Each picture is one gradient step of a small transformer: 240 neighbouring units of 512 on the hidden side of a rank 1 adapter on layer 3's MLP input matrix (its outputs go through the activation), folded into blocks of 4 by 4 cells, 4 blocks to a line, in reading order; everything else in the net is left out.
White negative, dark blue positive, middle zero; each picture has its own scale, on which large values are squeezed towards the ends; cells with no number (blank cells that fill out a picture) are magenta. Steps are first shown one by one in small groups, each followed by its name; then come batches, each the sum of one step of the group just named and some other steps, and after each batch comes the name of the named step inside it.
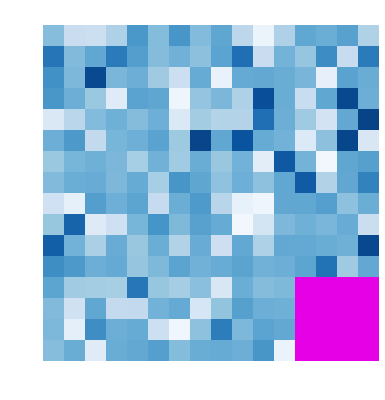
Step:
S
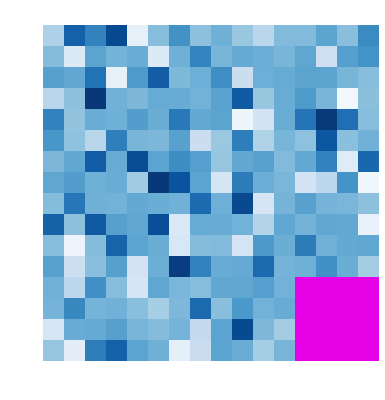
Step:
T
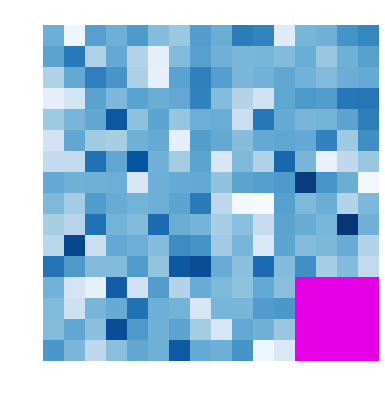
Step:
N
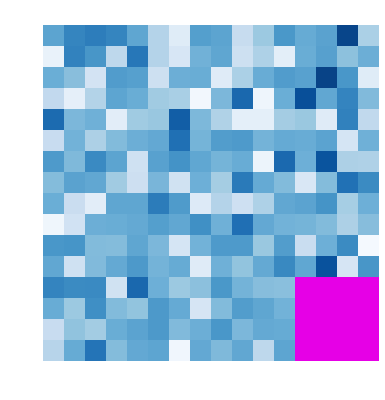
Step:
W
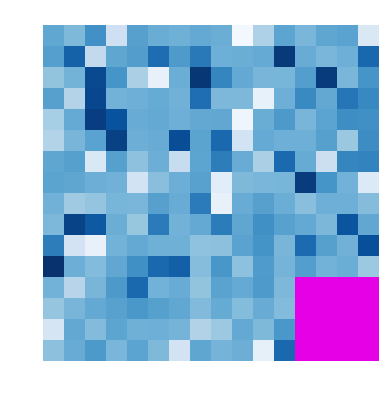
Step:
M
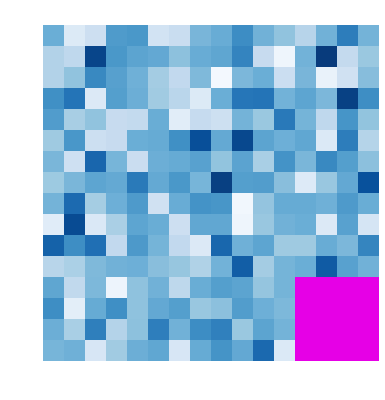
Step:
W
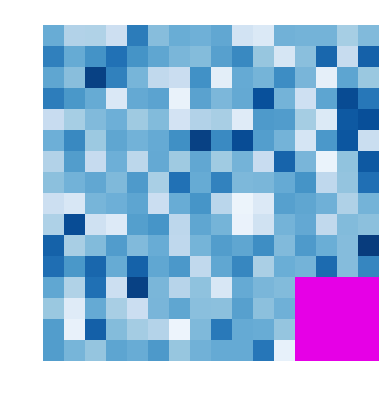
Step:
S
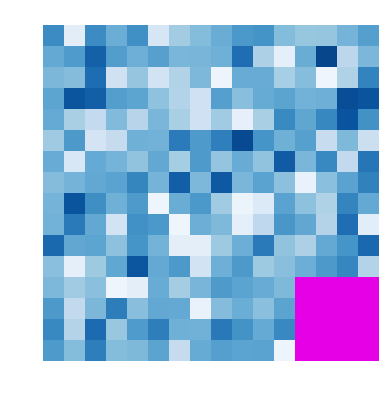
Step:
N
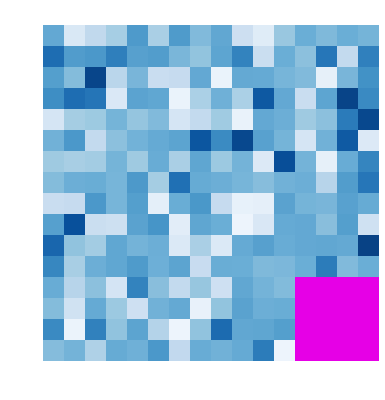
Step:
S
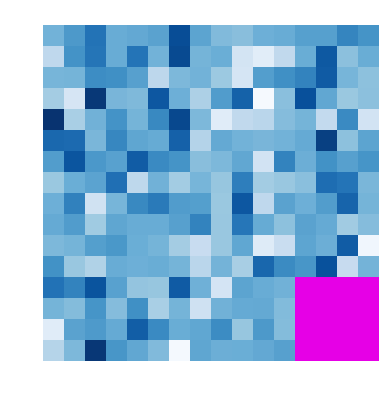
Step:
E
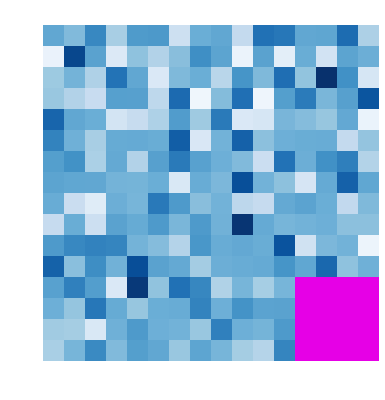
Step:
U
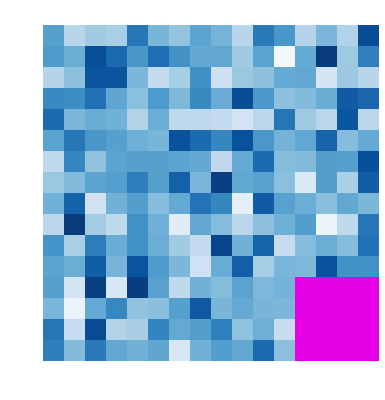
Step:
E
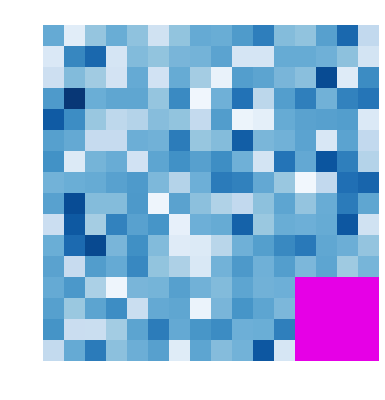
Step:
U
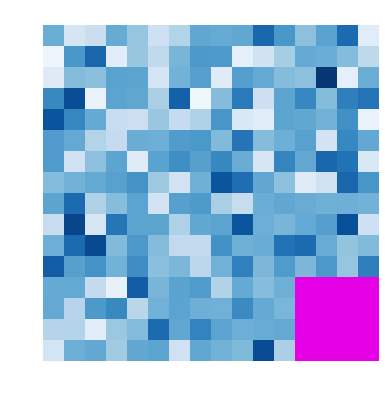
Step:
U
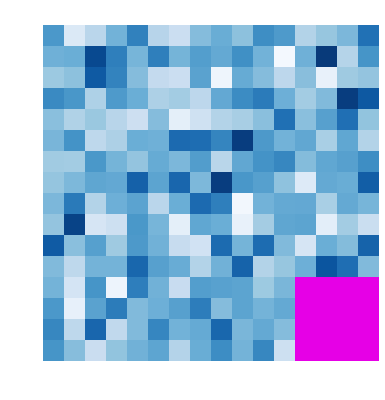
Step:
U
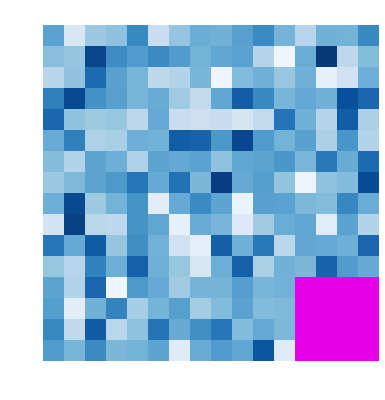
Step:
E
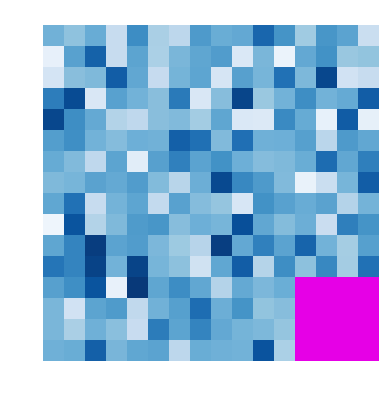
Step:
U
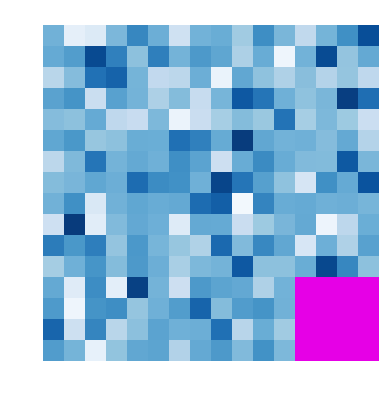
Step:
U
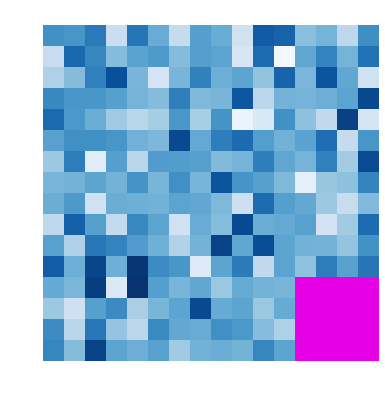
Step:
U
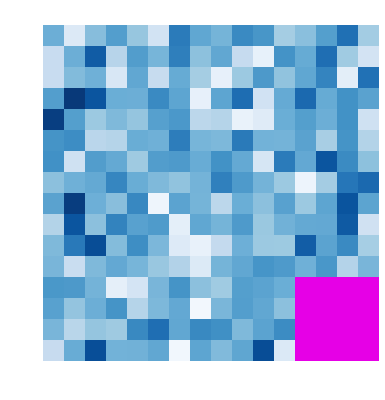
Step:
E
